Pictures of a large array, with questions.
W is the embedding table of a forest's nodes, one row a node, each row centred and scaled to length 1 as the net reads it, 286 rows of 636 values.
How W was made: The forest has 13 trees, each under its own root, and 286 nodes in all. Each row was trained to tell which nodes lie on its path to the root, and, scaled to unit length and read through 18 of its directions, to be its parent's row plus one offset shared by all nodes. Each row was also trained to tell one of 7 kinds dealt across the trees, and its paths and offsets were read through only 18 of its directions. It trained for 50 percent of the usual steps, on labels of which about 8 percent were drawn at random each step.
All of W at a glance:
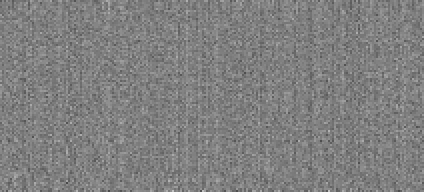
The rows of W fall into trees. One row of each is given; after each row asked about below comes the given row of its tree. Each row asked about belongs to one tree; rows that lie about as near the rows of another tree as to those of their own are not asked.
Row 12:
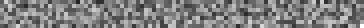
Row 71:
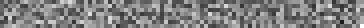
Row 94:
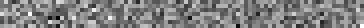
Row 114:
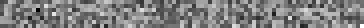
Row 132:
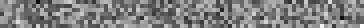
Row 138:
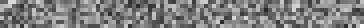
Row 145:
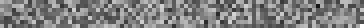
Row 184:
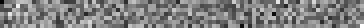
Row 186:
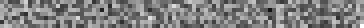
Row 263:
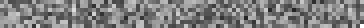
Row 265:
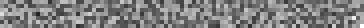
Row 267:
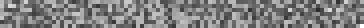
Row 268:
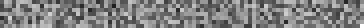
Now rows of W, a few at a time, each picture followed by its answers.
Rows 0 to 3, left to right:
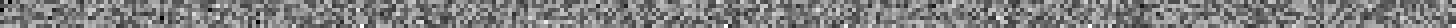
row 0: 71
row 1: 114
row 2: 114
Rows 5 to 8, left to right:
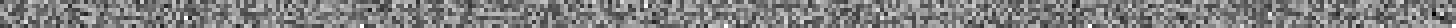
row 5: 94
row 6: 94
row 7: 265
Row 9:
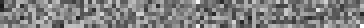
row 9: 184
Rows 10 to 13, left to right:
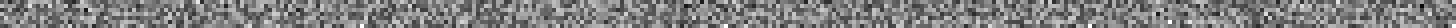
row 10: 94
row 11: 138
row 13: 138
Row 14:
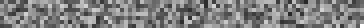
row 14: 94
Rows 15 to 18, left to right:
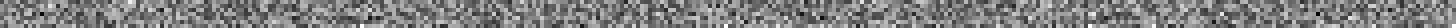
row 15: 94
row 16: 267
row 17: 268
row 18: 138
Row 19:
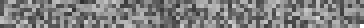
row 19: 114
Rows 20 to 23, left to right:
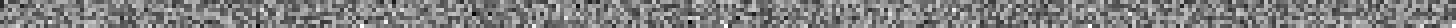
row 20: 184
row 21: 186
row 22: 263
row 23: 12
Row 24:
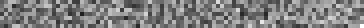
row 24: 114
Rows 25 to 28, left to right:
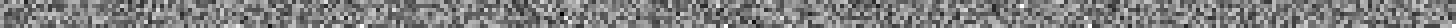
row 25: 138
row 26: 265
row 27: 138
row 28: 184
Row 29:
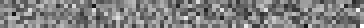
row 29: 94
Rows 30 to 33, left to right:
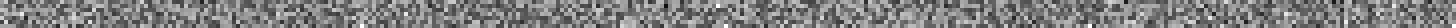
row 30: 265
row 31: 265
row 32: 12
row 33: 71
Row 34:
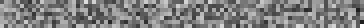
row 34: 145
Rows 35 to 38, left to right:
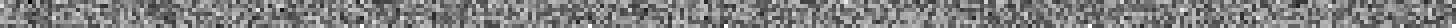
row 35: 267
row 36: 267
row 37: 12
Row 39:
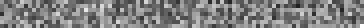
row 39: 71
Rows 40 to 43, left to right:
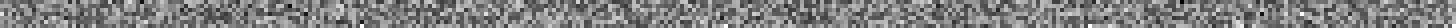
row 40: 267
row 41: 268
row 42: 268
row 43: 268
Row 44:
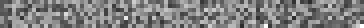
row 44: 184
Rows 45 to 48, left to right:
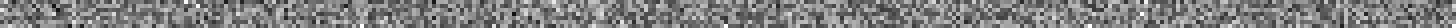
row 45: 132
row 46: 267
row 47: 138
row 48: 184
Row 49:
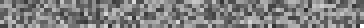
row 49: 268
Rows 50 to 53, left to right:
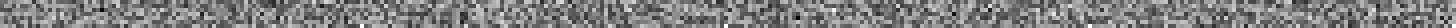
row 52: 267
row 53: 184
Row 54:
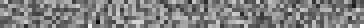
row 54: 94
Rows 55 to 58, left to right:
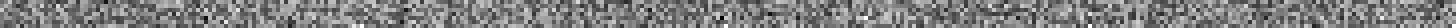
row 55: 145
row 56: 132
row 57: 267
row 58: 114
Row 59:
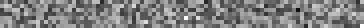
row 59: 138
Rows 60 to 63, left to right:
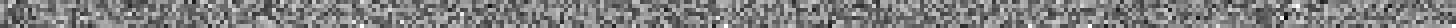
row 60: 138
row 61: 265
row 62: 265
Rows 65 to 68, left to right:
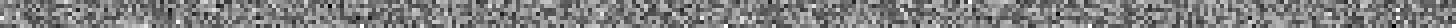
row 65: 132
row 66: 267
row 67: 94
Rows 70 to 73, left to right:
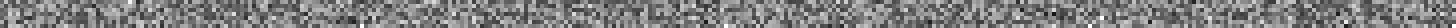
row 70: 94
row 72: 263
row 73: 71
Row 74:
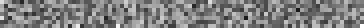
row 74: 263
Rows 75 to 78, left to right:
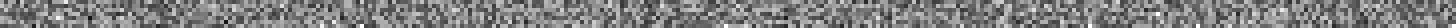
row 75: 138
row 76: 184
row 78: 186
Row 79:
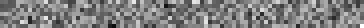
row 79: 94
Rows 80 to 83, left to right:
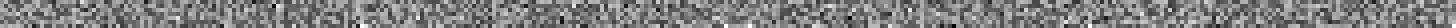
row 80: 263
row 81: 263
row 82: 268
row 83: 138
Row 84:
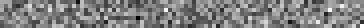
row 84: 263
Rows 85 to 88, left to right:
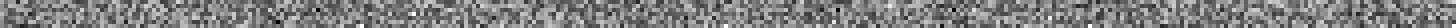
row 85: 138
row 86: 71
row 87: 145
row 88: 267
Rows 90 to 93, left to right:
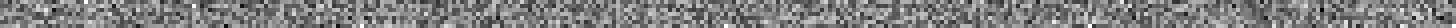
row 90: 71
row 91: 268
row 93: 114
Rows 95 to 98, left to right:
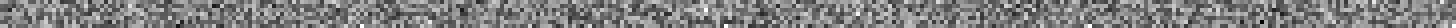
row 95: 263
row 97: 267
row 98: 94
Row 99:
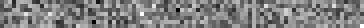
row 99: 268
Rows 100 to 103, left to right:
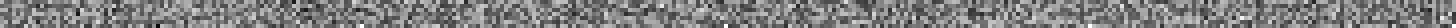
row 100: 265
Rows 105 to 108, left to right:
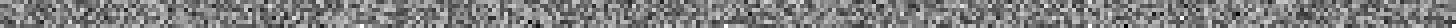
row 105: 145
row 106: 263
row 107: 138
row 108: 132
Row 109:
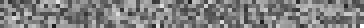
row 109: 94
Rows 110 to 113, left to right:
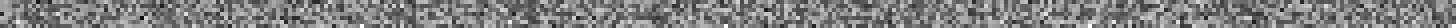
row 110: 132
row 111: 267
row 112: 12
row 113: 138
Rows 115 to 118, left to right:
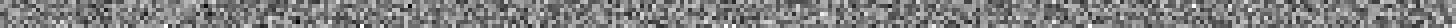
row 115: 132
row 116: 12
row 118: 145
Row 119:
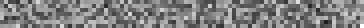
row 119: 267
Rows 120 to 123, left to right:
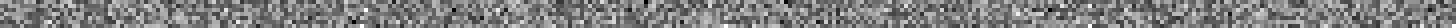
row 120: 132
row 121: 145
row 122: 145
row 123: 268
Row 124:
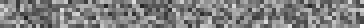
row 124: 267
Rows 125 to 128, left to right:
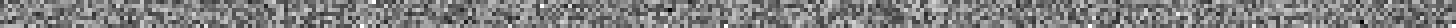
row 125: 184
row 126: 145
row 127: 265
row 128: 265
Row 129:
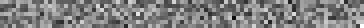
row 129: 94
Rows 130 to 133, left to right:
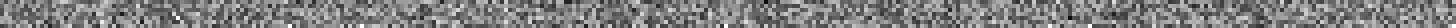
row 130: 71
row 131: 94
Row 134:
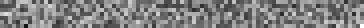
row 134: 94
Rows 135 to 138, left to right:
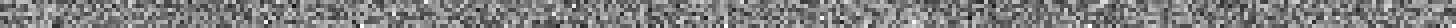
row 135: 94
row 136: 263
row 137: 71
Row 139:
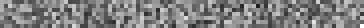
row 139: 263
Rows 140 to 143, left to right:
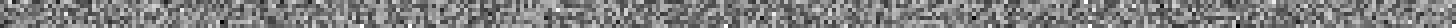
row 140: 268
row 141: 132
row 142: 114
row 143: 263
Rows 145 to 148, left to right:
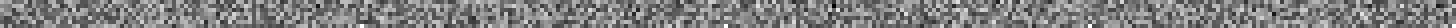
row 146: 263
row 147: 263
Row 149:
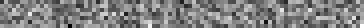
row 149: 268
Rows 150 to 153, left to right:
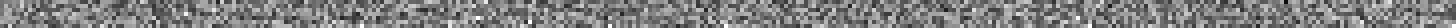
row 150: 12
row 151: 71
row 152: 145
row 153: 186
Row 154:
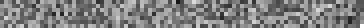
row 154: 12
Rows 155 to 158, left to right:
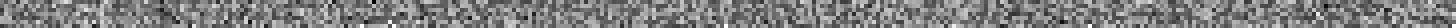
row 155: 71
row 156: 114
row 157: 267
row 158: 114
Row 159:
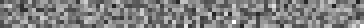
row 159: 184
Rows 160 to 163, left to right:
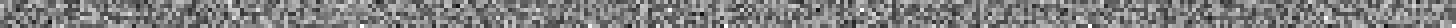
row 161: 263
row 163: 268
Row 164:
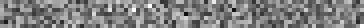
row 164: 267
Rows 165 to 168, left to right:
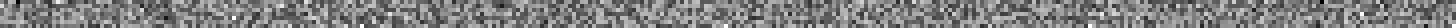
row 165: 267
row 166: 268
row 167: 12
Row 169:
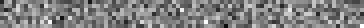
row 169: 268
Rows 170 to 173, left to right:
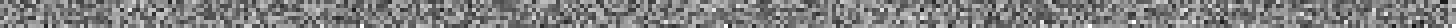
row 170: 12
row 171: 263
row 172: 184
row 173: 71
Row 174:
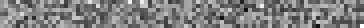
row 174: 265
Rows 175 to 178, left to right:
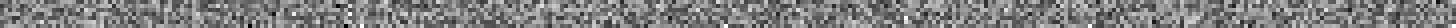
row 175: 71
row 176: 186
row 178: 138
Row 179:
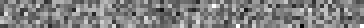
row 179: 71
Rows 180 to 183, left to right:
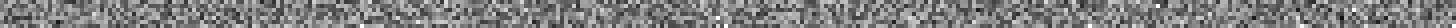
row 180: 138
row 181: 267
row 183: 94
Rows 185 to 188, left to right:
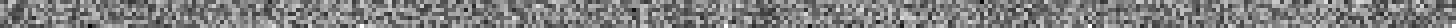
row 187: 267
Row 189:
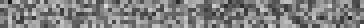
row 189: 71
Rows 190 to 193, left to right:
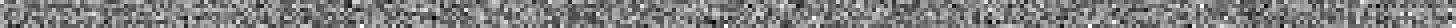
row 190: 265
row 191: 263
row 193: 184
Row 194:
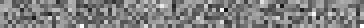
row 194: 145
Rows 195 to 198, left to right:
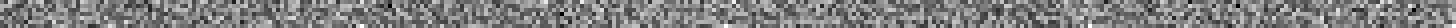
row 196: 145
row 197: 267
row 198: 145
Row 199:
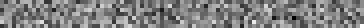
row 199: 71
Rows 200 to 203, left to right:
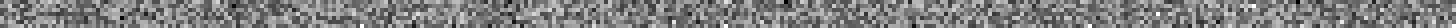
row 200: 114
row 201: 138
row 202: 186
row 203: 184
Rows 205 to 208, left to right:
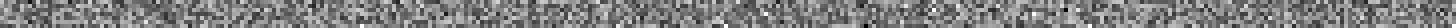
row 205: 267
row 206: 267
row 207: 145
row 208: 71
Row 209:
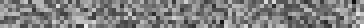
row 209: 267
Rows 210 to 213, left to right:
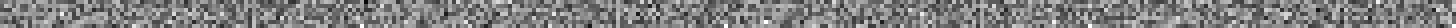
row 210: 138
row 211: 184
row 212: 71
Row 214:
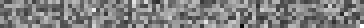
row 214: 184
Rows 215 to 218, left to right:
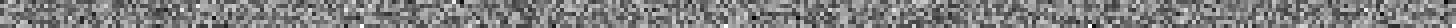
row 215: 268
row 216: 186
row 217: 263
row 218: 94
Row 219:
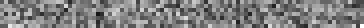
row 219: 94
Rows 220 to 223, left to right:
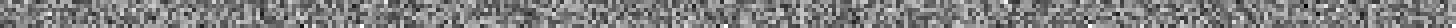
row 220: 268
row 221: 138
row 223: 186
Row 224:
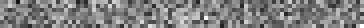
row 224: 138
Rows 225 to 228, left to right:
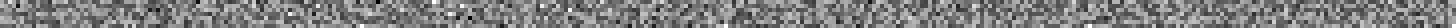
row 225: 186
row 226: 145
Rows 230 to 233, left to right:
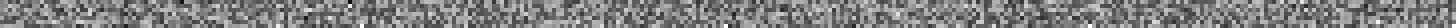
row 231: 71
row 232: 184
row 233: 145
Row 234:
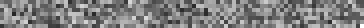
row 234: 94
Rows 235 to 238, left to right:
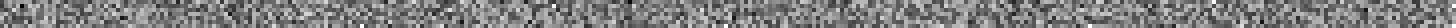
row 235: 114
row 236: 114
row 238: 145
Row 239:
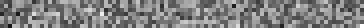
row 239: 71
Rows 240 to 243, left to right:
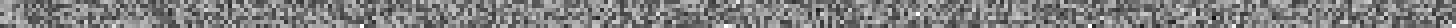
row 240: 132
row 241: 184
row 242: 186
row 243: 184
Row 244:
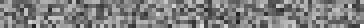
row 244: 138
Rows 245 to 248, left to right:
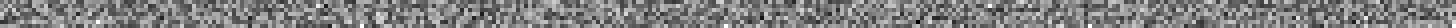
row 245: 138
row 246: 132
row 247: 145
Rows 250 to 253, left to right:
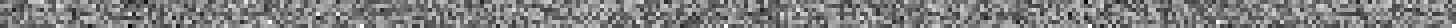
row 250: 138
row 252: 267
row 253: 186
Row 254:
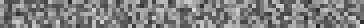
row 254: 267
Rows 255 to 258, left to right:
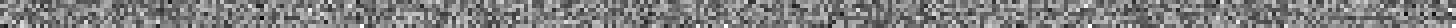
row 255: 268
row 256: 71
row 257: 265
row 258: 94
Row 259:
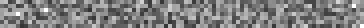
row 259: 265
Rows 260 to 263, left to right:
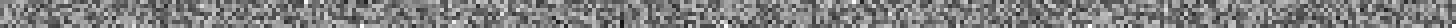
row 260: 12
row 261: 184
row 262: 265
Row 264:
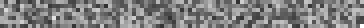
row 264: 267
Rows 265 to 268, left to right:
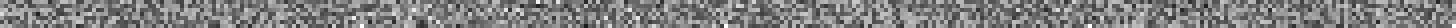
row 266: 94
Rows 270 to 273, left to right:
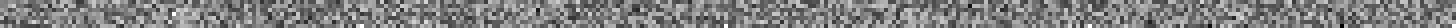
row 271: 132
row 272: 71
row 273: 94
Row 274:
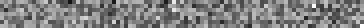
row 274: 265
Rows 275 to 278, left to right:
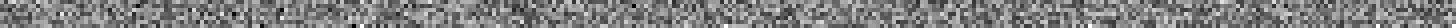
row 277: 94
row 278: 265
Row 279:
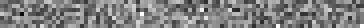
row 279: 94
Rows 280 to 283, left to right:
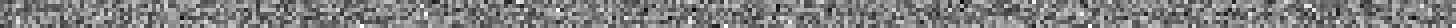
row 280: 184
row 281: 138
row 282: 138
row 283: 71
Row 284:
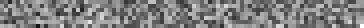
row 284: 138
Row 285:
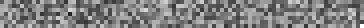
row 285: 145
